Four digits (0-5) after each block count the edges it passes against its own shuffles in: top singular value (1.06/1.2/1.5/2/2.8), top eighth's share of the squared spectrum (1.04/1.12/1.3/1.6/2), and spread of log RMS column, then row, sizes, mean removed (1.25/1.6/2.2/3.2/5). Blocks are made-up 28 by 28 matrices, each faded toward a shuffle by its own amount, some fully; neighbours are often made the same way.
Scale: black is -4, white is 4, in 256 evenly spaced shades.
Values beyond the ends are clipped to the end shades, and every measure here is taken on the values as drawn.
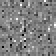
2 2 1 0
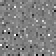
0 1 0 0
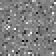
0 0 0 0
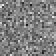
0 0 0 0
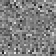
1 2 0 2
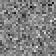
0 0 0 0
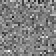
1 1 0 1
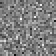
0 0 0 0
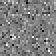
1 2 0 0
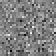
3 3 1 0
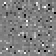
2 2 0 0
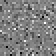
2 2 0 0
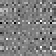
4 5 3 3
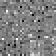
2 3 1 1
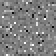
1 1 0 0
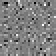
3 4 2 1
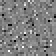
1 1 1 0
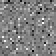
0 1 0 0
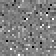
1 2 0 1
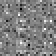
3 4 2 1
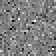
0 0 0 0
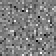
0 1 0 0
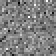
0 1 0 1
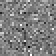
1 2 0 1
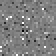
2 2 0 0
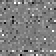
1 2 0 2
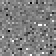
0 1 0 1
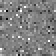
2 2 1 0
